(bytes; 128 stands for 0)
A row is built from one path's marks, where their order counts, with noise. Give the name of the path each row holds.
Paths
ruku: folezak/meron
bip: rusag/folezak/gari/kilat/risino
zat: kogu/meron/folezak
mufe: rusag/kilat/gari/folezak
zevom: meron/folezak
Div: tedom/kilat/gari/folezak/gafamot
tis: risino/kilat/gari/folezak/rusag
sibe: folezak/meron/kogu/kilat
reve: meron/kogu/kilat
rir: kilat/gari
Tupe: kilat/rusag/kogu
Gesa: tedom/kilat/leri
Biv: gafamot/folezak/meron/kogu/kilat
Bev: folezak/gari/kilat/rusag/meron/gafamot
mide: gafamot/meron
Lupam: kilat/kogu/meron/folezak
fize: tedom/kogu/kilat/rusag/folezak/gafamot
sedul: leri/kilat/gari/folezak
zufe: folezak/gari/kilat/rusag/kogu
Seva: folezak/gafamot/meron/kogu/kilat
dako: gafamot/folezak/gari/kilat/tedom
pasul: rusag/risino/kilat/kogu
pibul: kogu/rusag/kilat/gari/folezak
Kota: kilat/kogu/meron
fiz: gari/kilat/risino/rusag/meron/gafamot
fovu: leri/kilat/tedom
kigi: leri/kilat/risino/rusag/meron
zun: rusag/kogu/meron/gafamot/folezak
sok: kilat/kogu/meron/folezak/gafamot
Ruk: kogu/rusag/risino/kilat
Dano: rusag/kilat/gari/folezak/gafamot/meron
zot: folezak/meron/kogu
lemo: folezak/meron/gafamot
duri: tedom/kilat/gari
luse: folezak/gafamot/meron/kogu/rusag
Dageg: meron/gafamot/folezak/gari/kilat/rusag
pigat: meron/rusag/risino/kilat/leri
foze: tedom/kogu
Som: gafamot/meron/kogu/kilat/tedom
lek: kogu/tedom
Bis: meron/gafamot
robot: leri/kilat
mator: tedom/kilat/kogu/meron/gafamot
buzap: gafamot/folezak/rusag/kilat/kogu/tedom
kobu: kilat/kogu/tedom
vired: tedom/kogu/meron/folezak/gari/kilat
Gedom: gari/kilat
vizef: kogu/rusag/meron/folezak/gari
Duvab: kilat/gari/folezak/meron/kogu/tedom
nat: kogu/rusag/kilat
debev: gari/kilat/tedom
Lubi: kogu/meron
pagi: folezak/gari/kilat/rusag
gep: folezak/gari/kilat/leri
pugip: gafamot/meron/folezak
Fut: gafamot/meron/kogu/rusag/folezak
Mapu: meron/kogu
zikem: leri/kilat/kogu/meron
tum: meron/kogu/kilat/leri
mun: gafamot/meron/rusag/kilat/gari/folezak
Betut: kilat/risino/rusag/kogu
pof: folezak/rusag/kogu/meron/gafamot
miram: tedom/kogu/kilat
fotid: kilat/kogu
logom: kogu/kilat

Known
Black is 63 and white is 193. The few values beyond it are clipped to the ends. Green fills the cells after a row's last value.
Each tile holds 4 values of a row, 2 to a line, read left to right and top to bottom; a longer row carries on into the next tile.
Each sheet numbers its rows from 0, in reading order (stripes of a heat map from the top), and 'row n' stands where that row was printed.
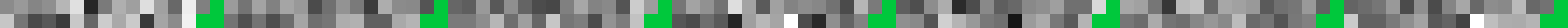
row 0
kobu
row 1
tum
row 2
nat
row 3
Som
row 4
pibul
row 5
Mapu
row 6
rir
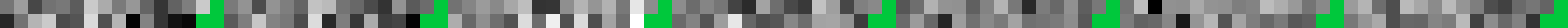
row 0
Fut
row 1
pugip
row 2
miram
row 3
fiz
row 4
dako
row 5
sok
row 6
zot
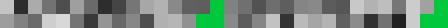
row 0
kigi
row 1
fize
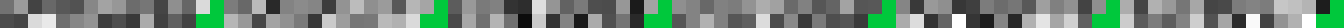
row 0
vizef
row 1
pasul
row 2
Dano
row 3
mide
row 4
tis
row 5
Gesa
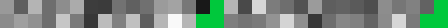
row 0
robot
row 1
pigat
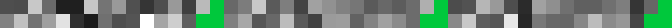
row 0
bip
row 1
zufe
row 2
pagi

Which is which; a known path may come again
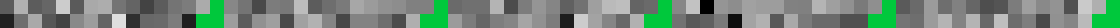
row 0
Biv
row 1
Lubi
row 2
Div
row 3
sok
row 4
nat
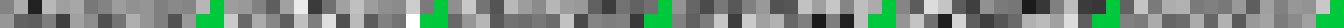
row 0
Lupam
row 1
foze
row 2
zot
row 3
fize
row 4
gep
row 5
vired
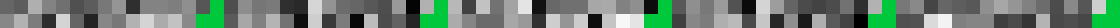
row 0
Gedom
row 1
Dano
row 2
fovu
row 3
mun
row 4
vizef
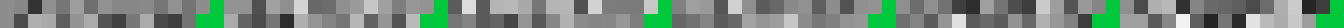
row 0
zat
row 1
Kota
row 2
Duvab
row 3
reve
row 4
fiz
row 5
sedul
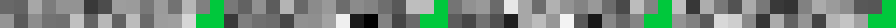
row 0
logom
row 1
buzap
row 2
Som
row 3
kigi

